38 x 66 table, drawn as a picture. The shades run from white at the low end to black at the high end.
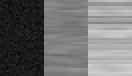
It is made of 1 by 3 panels. Panel 1,1: very high, fine-grained, faint in contrast. Panel 1,2: middling, streaked across, faint in contrast. Panel 1,3: low, streaked across.
